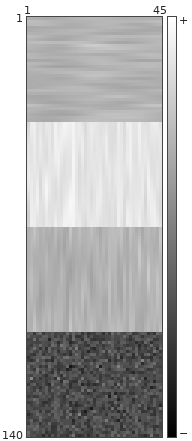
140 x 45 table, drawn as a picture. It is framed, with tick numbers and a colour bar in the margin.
It is made of 4 by 1 panels. Panel 1,1: high, streaked across, faint in contrast. Panel 2,1: very high, streaked downward, faint in contrast. Panel 3,1: high, streaked downward, faint in contrast. Panel 4,1: low, fine-grained.
